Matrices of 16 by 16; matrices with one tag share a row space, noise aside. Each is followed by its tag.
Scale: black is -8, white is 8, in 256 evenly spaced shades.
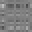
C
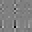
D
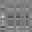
C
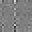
D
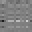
C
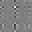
D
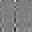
D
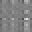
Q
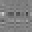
C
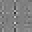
D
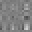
Q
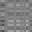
C
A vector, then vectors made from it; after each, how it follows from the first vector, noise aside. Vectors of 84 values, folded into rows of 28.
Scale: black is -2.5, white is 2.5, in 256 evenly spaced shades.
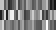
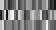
copied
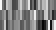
wrapped around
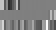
partly zeroed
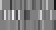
partly zeroed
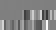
partly zeroed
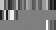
partly zeroed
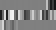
partly zeroed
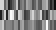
copied
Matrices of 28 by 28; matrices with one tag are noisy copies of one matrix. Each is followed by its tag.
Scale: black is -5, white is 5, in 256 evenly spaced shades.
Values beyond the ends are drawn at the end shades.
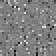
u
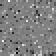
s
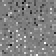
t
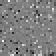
s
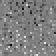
t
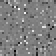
u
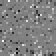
s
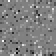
s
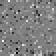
s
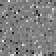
s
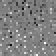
t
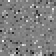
s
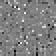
u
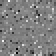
s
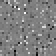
u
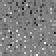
t
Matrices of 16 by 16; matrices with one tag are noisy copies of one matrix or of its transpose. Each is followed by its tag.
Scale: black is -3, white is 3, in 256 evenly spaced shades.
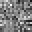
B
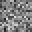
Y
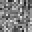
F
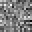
B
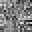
B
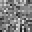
B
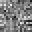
B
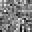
B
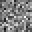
Y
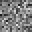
Y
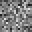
Y
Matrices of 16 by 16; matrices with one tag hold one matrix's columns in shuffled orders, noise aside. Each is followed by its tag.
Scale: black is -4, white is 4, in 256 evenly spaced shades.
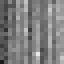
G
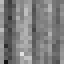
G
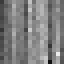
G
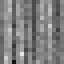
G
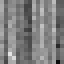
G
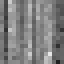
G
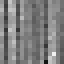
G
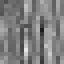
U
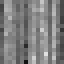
G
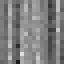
G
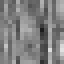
U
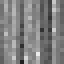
G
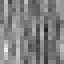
U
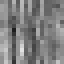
U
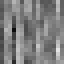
U
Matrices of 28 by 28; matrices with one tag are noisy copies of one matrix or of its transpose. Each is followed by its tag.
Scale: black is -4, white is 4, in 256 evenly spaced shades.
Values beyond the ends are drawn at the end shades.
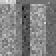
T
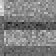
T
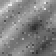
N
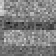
T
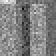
T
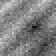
N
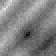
N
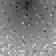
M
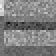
T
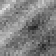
N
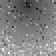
M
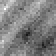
N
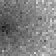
M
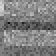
T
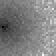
M
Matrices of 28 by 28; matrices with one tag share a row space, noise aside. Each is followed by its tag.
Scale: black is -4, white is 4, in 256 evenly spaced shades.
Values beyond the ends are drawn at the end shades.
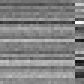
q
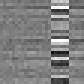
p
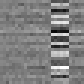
p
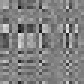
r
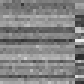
q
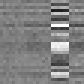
p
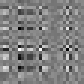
r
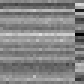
q
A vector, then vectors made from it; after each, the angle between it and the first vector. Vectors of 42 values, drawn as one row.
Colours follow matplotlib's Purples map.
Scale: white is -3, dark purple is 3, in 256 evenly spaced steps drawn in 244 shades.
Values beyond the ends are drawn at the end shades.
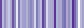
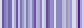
nearly opposite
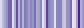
nearly opposite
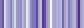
orthogonal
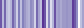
nearly parallel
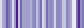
nearly opposite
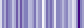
nearly opposite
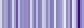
nearly opposite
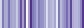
orthogonal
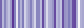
nearly parallel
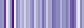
partly aligned
